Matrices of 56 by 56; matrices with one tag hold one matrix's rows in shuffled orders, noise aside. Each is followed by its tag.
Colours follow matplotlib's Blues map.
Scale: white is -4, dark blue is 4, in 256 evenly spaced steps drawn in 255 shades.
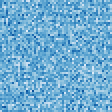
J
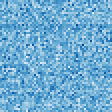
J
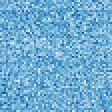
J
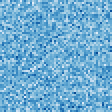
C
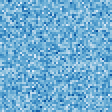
C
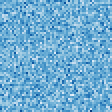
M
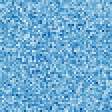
C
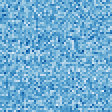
J
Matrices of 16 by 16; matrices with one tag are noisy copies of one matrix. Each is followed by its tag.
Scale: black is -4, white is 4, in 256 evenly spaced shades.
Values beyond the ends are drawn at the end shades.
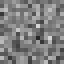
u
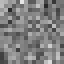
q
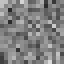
q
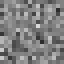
u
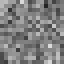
q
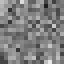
q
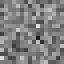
u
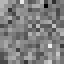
q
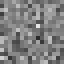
u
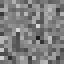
u
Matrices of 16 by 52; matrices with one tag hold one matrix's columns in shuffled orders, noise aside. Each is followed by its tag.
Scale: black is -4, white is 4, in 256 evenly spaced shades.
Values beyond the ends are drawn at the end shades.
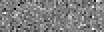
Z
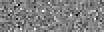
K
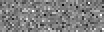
K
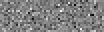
K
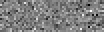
K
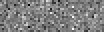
Z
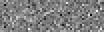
K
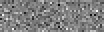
K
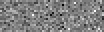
K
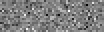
K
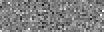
K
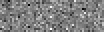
Z
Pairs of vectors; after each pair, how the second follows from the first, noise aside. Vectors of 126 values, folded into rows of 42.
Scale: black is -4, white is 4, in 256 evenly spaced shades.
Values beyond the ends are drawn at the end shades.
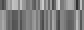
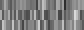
shuffled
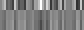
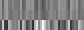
reversed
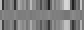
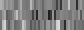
shuffled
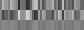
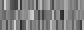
shuffled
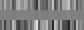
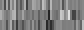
shuffled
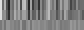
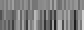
reversed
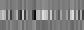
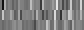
shuffled
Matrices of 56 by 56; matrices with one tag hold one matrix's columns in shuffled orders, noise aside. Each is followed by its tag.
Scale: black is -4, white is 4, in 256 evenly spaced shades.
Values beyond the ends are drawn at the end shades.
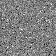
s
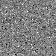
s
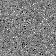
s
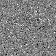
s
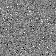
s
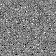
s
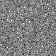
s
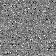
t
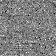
t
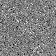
s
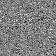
s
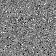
s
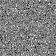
t
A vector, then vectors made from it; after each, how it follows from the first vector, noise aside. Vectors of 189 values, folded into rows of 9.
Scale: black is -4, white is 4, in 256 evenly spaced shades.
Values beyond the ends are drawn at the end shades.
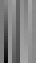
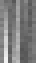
negated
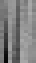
copied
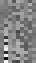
sign-scrambled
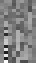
sign-scrambled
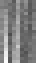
negated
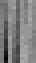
copied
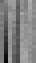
copied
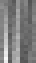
negated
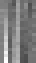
negated
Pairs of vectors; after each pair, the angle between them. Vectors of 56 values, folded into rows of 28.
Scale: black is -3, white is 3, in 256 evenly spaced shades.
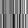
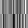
nearly parallel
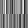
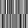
orthogonal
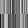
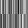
orthogonal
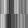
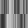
nearly opposite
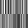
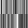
orthogonal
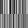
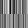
nearly parallel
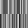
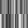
partly opposed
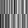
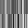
orthogonal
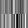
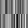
nearly parallel
